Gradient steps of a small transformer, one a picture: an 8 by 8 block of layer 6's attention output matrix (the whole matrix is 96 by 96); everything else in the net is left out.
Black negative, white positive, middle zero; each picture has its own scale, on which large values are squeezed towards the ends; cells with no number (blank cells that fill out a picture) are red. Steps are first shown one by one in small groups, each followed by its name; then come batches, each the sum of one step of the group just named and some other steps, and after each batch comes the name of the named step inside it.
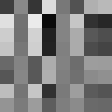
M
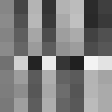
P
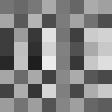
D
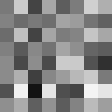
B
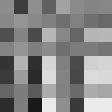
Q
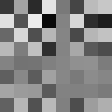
M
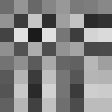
P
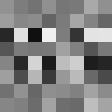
Q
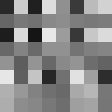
B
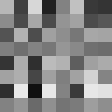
B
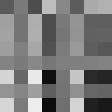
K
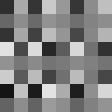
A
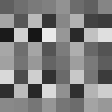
A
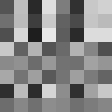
A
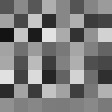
A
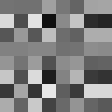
K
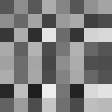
A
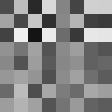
K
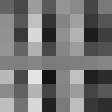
K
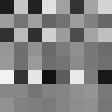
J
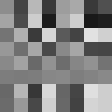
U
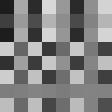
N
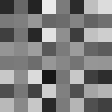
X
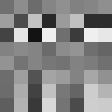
U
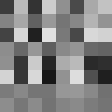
J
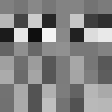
U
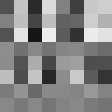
J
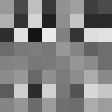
U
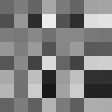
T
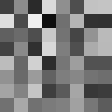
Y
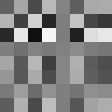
Y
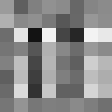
Y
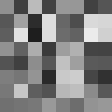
T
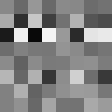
T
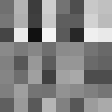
T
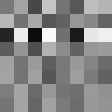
Y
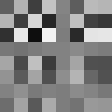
Y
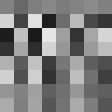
Y
